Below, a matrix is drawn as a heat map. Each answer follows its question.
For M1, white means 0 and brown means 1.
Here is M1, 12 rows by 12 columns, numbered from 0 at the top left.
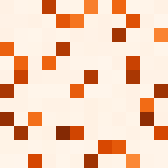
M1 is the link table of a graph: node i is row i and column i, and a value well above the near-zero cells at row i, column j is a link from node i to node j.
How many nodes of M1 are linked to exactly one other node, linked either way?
1
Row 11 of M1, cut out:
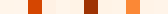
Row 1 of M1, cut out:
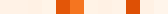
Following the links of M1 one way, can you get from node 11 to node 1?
yes
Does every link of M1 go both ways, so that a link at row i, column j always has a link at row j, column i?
yes
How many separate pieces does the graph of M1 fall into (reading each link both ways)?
1
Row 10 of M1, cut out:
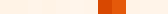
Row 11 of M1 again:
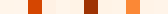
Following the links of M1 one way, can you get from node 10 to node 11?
yes
